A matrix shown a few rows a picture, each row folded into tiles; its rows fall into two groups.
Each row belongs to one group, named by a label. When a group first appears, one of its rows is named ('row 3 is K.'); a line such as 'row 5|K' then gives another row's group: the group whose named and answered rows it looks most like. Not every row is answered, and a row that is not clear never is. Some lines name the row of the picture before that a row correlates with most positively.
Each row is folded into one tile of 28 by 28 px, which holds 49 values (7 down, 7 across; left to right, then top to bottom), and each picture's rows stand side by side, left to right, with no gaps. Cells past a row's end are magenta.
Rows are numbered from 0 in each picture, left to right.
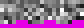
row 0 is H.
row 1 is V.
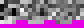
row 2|V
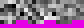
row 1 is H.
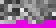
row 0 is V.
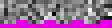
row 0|H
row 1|H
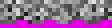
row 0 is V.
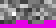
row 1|V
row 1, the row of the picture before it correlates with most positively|1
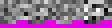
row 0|H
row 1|V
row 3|V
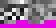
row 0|V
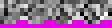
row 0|H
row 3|H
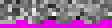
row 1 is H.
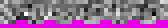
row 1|H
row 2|V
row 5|V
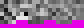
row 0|H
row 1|V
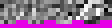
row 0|H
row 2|V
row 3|V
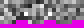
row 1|H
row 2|V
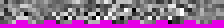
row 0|H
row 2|V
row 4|V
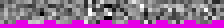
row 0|H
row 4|V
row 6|H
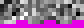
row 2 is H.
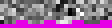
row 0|V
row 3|V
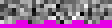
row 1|H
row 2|H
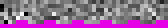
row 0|H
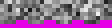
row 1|V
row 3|V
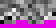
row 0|V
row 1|H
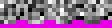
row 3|V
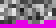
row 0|V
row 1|H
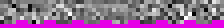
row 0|V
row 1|H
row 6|H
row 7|V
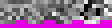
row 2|H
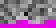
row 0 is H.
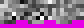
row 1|V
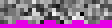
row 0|H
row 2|H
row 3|H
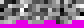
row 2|H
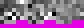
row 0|V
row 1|H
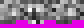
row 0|V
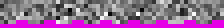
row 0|H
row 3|H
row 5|V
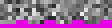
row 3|V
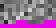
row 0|H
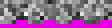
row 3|V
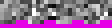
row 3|H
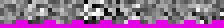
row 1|V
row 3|V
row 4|H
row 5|H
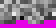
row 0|V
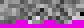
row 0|V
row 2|H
